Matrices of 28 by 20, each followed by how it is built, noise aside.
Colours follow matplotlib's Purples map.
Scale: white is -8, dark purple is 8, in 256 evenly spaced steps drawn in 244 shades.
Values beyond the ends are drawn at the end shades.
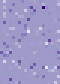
sparse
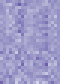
low rank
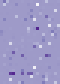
sparse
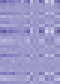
low rank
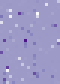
sparse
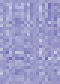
low rank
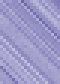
Toeplitz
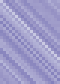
Toeplitz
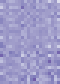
low rank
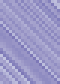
Toeplitz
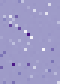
sparse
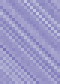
Toeplitz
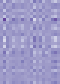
low rank
